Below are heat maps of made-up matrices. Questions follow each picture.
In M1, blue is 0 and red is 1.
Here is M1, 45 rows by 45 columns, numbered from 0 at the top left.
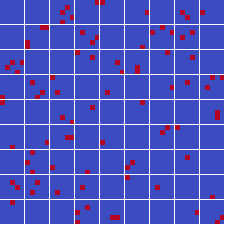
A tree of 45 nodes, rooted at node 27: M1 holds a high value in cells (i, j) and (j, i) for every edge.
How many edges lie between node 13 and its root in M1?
1
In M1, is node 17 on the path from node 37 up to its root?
no
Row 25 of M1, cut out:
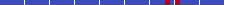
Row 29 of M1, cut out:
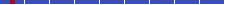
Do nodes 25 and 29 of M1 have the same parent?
no
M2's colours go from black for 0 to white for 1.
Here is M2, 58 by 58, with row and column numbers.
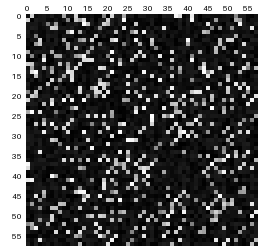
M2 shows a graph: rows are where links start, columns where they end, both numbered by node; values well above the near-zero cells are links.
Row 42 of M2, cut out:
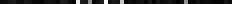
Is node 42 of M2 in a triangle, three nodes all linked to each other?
no
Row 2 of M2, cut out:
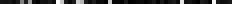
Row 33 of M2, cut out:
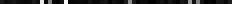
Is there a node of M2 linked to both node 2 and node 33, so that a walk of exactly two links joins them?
no
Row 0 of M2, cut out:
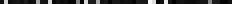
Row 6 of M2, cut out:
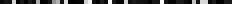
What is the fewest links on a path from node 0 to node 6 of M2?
2
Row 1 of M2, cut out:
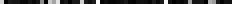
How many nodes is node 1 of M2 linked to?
11
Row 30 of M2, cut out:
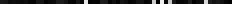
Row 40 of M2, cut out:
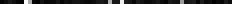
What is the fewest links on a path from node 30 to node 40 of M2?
1
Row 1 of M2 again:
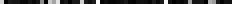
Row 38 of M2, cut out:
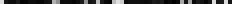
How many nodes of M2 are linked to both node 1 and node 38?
6
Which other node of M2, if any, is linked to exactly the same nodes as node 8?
node 33
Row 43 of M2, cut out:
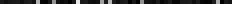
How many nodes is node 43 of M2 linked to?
7
